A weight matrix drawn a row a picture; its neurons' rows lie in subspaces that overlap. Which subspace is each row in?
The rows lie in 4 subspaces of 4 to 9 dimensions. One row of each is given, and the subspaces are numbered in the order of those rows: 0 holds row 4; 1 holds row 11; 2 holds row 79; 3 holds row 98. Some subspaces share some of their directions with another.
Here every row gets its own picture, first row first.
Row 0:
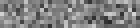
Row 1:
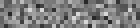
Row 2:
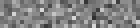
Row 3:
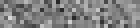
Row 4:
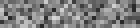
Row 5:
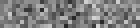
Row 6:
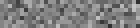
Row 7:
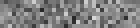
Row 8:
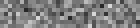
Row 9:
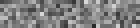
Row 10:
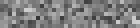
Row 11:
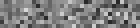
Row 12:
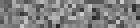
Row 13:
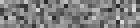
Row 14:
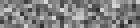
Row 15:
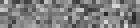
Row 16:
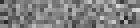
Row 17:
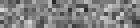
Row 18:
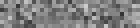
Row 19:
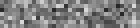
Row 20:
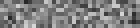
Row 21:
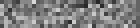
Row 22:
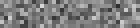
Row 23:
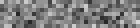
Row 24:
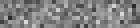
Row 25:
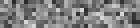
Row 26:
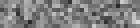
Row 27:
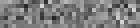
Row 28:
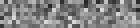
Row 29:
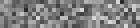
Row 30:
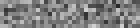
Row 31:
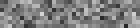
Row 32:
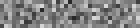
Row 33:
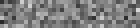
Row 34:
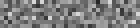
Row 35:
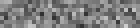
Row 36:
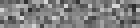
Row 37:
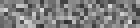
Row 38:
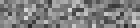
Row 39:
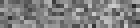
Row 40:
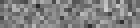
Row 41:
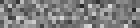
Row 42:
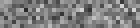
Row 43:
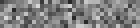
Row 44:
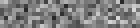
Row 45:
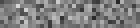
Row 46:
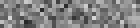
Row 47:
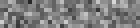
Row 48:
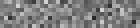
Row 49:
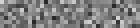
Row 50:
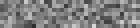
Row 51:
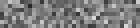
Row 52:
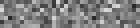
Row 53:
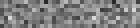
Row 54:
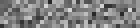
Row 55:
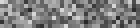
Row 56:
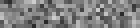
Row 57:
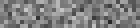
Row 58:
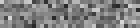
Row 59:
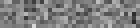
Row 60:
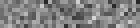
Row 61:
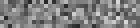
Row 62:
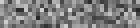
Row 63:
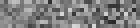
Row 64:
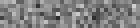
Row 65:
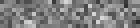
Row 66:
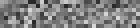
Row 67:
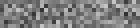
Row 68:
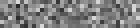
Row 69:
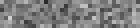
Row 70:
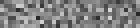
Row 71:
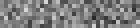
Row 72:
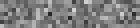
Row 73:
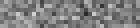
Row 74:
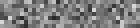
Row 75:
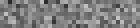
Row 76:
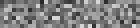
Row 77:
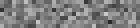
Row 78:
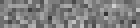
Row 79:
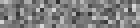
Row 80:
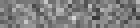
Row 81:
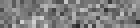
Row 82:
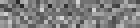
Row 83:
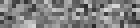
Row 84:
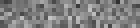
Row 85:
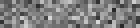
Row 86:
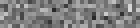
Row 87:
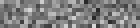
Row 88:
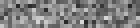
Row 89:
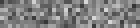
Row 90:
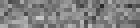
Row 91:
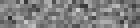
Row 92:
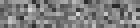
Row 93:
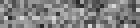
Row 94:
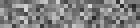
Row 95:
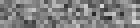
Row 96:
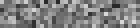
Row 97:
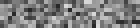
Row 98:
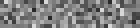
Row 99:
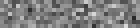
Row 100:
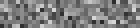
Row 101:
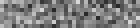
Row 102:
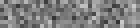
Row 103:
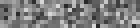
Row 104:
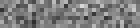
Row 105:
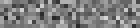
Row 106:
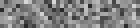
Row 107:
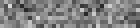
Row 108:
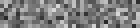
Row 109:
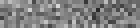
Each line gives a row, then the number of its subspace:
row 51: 0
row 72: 0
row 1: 2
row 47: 0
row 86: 0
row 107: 0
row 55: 0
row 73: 0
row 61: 1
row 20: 3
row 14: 0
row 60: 0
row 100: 0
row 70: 0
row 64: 3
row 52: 3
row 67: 0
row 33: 0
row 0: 0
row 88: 0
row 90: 0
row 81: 3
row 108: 2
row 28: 0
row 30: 0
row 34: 3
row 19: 3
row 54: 0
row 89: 3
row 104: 0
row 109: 3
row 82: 0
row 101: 0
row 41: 0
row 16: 0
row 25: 3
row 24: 3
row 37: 0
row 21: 0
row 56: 3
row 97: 1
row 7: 3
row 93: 0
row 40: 0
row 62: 0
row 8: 0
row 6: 0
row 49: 3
